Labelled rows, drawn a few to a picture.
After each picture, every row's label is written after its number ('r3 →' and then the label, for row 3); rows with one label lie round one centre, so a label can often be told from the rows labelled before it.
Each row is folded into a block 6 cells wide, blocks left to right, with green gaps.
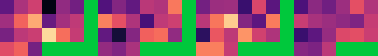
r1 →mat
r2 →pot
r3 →mat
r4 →pot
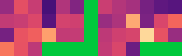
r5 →mat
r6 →mat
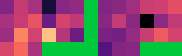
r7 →mat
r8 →pot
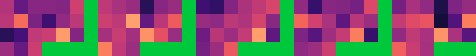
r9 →pot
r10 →mat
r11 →pot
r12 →pot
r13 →mat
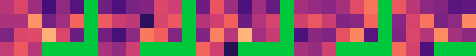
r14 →mat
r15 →pot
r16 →mat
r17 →pot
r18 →mat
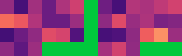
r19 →pot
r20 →pot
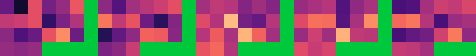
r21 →pot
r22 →pot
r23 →mat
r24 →mat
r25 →pot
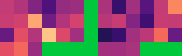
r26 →mat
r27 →pot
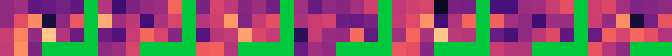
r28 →mat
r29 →pot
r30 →mat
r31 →pot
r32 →mat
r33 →pot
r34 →mat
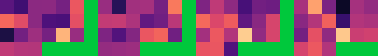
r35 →pot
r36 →pot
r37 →mat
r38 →mat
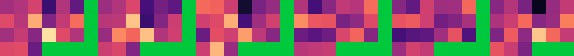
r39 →mat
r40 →mat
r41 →mat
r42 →pot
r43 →pot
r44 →mat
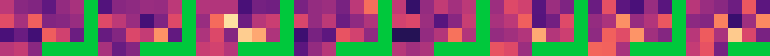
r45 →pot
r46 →pot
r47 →mat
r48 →pot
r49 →pot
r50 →mat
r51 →mat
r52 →mat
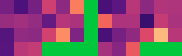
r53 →pot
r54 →pot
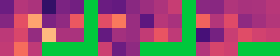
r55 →mat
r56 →pot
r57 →pot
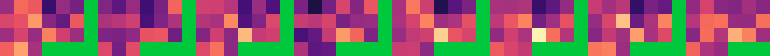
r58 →mat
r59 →pot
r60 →mat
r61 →pot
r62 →mat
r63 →mat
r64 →mat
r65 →mat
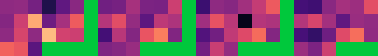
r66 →mat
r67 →pot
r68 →pot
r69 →pot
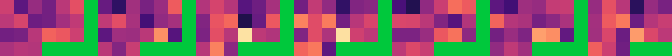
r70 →pot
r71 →pot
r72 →mat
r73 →mat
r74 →pot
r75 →pot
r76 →mat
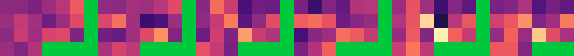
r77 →pot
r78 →pot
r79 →mat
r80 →pot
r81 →mat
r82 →mat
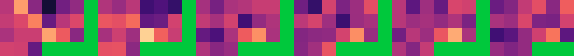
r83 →mat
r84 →mat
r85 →pot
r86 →pot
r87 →pot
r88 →pot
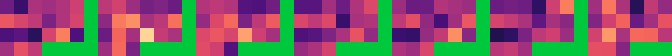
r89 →pot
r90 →mat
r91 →mat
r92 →pot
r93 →pot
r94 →pot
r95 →mat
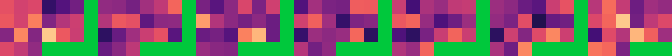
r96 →mat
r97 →pot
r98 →pot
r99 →pot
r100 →pot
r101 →pot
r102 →mat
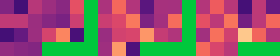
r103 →pot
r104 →mat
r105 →mat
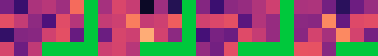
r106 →pot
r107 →mat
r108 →pot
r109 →mat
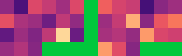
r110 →pot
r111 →mat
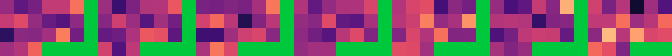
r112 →pot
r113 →pot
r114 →pot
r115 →pot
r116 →mat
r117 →pot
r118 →mat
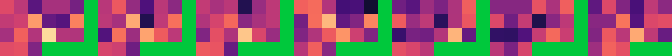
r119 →mat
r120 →mat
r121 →mat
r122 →mat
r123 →pot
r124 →pot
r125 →mat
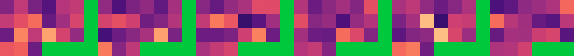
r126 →mat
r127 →pot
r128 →pot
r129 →pot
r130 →mat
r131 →pot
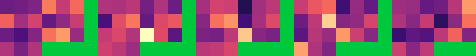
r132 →pot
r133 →mat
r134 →mat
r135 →mat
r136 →pot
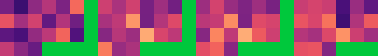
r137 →pot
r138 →mat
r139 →mat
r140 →mat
